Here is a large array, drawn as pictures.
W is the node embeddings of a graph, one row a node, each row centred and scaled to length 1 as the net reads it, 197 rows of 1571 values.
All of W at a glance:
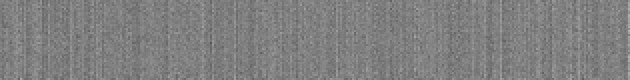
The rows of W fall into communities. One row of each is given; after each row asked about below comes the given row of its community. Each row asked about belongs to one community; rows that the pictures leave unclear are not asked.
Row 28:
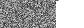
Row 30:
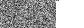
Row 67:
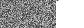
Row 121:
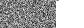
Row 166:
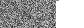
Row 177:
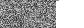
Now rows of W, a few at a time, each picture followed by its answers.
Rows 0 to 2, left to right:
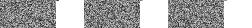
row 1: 30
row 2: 177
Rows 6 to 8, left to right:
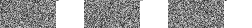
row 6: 166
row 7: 177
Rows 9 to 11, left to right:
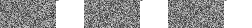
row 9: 166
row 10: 177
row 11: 67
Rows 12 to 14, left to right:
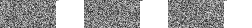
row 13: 67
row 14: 30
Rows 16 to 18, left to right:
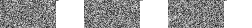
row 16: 28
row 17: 67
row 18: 28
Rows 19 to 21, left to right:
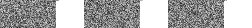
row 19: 177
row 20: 166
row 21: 166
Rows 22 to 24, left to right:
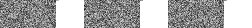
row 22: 166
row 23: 177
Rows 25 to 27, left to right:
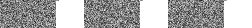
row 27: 67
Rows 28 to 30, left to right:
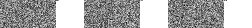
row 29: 177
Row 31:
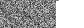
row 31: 166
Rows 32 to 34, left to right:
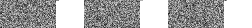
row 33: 177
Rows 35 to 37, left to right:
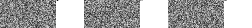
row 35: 67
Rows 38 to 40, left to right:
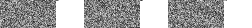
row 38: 28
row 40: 67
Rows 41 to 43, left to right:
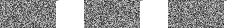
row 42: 67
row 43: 67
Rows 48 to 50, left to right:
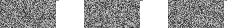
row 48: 166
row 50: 67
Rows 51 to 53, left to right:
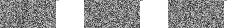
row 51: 177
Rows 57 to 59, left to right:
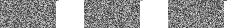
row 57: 30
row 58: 166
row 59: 28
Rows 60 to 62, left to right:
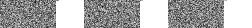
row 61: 177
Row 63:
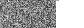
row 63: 121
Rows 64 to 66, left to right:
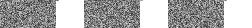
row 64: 28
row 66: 67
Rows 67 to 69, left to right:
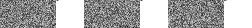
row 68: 67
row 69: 30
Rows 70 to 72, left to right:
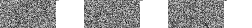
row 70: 28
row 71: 121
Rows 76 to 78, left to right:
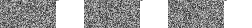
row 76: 28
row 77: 177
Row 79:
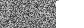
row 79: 30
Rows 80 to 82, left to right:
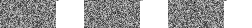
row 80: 67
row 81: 67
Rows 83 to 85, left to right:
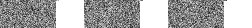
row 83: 67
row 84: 121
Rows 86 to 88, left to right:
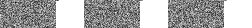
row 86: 28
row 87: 67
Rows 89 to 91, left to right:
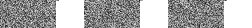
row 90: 166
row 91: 28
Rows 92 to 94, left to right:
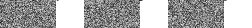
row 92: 121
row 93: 28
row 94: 28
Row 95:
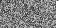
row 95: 67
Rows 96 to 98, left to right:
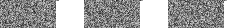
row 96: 177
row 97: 28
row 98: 30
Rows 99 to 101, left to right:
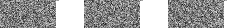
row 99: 177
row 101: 166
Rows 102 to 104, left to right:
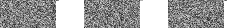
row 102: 30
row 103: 166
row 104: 121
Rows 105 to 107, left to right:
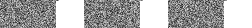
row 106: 67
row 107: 166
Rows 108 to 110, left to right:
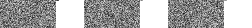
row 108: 28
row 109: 166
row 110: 177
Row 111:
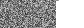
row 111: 67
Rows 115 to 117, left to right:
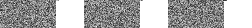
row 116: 121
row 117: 28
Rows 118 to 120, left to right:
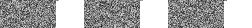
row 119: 177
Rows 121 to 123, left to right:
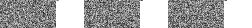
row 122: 177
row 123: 177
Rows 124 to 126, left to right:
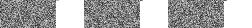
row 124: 166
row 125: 30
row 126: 28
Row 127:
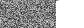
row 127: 166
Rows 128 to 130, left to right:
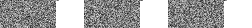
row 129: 28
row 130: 28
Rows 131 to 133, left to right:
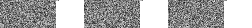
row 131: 177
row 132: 121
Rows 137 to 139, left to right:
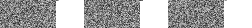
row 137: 67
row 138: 30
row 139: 177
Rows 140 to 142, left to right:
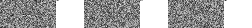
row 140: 67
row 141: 166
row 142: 67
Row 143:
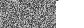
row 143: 28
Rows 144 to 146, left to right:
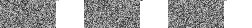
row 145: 67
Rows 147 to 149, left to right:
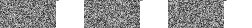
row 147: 121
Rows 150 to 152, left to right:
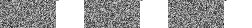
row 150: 28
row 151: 177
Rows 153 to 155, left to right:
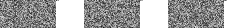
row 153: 30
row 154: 177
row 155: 166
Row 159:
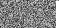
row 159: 177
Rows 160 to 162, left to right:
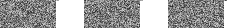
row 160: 67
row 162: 177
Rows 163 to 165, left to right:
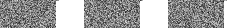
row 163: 28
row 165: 177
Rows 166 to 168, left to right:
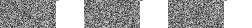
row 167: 28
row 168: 67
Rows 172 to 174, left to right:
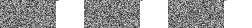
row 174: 166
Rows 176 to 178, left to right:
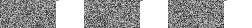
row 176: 67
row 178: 177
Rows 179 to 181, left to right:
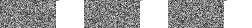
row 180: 177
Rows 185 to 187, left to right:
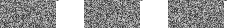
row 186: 67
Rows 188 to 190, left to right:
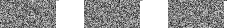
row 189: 166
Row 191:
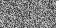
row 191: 166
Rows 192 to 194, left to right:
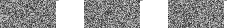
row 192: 28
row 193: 166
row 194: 177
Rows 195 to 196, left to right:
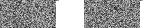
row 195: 30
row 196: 28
